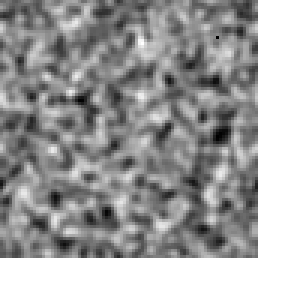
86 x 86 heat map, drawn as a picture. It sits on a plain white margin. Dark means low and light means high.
Lone odd cells: 1, lower than its neighbours. Average level on the scale: 50%. Histogram: bell-shaped. Grain: blotchy.
